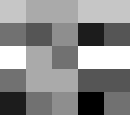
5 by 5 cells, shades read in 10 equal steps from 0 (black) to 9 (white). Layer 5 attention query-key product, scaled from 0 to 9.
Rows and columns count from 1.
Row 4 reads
4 6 6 3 3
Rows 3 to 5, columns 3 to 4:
4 9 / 6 3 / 5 0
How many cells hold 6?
5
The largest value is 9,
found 3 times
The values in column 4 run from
0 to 9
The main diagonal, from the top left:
7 3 4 3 4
